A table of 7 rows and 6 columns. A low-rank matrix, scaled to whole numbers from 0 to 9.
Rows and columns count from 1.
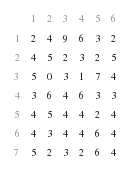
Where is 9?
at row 1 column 3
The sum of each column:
27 25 29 26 29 26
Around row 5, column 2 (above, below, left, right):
6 3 4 4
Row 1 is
2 4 9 6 3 2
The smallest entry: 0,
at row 3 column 2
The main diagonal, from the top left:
2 5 3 6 2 4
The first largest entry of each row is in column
3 2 5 2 2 5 5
